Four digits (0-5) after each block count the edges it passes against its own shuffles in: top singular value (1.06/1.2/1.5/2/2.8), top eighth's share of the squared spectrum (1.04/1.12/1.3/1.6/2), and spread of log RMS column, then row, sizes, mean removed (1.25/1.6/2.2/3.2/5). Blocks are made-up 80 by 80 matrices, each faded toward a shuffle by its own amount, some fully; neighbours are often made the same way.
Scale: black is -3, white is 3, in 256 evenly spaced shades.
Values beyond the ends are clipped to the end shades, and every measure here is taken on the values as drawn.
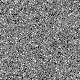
0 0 0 0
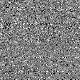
1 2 0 3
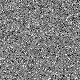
0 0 0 0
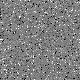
0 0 0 0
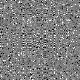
4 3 2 1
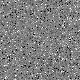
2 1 1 0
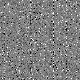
3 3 2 0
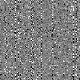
4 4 3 1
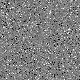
1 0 1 0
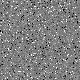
0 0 0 0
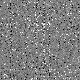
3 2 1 0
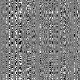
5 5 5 2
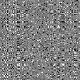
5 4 3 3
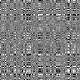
5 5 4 4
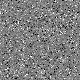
1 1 0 0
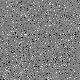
2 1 0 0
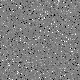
0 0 0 0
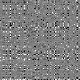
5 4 3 3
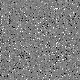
3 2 1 1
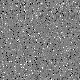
2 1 0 0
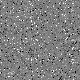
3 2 1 0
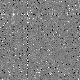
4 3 1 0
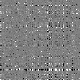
5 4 3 3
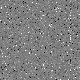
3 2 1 0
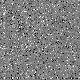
3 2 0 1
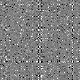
4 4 3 2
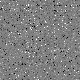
2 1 0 0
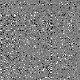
4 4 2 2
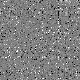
3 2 1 1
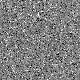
2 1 0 0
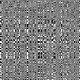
5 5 4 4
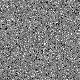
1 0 1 0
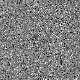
1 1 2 0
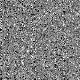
1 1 3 0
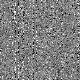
1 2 3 0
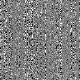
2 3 4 0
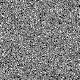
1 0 1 0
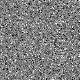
0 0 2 0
